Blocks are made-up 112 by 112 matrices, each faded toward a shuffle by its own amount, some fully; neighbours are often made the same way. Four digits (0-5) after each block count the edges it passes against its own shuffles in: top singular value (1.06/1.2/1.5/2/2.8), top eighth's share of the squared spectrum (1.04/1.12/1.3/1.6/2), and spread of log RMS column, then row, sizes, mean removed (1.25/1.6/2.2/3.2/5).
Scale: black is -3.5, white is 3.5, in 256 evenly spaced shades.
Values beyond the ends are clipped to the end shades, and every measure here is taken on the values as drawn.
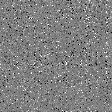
1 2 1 2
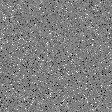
0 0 0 0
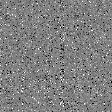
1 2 2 2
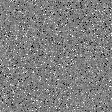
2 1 0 0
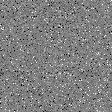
2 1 0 0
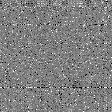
4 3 0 2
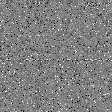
3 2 0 1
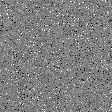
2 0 0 0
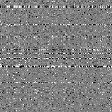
5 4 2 4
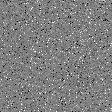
2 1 0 0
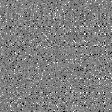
4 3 2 2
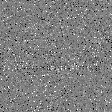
3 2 0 1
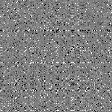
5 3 2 2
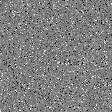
2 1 0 0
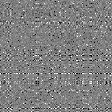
5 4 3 3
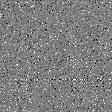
3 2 0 1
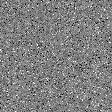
0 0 0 0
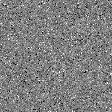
2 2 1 0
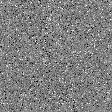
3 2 1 0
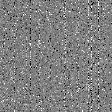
2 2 3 0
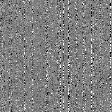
2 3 4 0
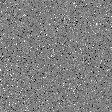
0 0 0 0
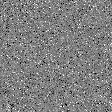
0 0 0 0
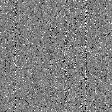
2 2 3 0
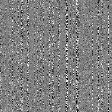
2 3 4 0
